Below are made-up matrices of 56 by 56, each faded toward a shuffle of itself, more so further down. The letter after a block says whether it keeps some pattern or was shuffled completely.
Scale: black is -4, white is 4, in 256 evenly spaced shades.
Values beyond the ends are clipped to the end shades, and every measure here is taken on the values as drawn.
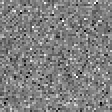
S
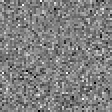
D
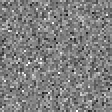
D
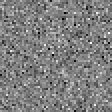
S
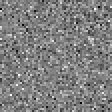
S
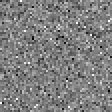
S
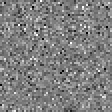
D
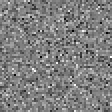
D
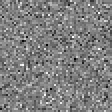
S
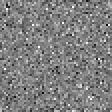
D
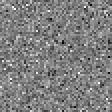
S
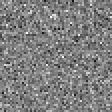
S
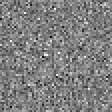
D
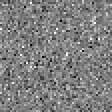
D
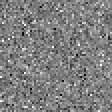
S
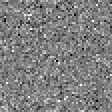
S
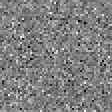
S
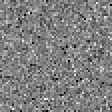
S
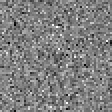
D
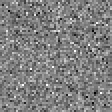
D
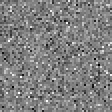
S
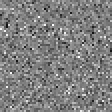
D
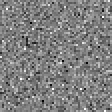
S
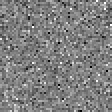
S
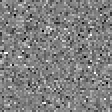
D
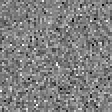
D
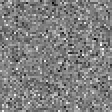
D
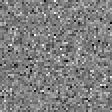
D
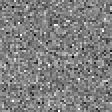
D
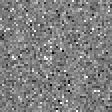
S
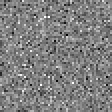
S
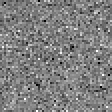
S
